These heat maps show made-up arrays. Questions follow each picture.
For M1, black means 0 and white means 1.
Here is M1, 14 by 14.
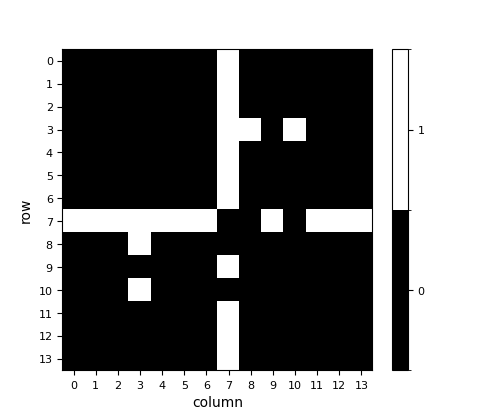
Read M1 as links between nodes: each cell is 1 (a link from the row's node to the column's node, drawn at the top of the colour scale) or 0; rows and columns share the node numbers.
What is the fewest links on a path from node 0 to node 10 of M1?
3
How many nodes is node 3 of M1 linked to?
3
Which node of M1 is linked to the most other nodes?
node 7
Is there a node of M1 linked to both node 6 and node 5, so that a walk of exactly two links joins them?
yes
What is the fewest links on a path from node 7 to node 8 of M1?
2
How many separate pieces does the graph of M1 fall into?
1
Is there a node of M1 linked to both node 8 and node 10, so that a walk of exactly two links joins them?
yes
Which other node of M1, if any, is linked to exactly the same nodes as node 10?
node 8
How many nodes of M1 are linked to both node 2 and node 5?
1
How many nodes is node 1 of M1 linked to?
1
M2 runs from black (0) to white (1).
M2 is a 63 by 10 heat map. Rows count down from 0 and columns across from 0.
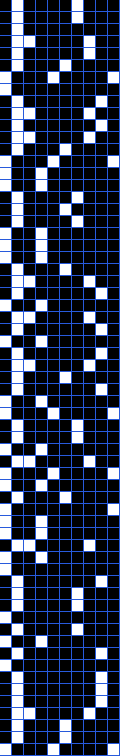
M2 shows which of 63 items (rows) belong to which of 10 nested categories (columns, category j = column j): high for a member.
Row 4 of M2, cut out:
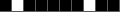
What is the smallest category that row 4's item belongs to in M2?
7
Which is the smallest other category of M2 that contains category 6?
1
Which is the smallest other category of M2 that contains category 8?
1
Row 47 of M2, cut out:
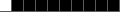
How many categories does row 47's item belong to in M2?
1
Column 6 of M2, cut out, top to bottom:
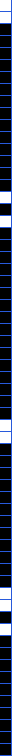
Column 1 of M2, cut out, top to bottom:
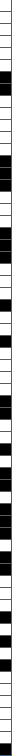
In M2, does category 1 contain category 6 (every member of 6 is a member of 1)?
yes
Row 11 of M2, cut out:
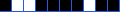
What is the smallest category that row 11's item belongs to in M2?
2
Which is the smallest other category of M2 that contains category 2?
7
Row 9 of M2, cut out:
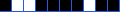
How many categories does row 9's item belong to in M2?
3
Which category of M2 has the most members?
1
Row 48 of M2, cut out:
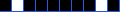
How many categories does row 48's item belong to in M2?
2
